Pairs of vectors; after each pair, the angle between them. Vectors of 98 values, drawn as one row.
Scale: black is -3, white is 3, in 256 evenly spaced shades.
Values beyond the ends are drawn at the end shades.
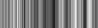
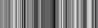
nearly parallel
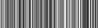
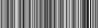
nearly parallel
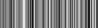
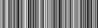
partly aligned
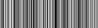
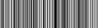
nearly parallel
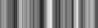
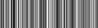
partly aligned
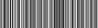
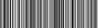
nearly parallel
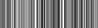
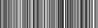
orthogonal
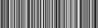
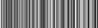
orthogonal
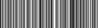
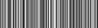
partly aligned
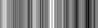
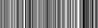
orthogonal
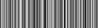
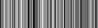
partly aligned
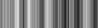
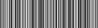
orthogonal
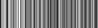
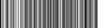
nearly parallel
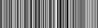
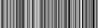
partly opposed
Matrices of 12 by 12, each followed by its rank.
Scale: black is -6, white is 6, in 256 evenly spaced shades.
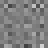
two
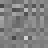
two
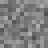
full rank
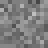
full rank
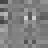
two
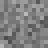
full rank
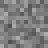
full rank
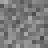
full rank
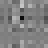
two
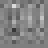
two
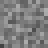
full rank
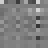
two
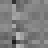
two
